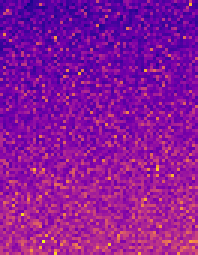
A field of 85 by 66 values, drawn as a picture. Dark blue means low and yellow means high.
Overall the values sit about 30% of the way up the scale. The texture is fine-grained noise. Values rise toward the bottom. No regular stripes run through it.
